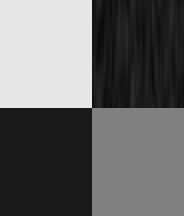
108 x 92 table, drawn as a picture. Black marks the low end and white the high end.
It is made of 2 by 2 panels. Panel 1,1: very high, flat. Panel 1,2: very low, streaked downward, faint in contrast. Panel 2,1: very low, flat. Panel 2,2: middling, flat.
